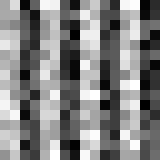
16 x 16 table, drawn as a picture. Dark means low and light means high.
On average the colour sits 50% of the way up the scale. Upright stripes repeat 4 times across the table. The histogram is flat.
